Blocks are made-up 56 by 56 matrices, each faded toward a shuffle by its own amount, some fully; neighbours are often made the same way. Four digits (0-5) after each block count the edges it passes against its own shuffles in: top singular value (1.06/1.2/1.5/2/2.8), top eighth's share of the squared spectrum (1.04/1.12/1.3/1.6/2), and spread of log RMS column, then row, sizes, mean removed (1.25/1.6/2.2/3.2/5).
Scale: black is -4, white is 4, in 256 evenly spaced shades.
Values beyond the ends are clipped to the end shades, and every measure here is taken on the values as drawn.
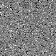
3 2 0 0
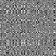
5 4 3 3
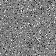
1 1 0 0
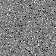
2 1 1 0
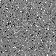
1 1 0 0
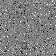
1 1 0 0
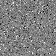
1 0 0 0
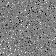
0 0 0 0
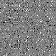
3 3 1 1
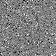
0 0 0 0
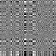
5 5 4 4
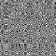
4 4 2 2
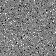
0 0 0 0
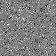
0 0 0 0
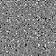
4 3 1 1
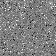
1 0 0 0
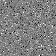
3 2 0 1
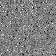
2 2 0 0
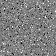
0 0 0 0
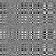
5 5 4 4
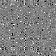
4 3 2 2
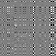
5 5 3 3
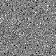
2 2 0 0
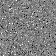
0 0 0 0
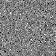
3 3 1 1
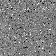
1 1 0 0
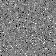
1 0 0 0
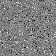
0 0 0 0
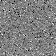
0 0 0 0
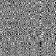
4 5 2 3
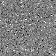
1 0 0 1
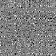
3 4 1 2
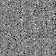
3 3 1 1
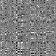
4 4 3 2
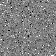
2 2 0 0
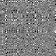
4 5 3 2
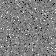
1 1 0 0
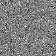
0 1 2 0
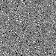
0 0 1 0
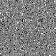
3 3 1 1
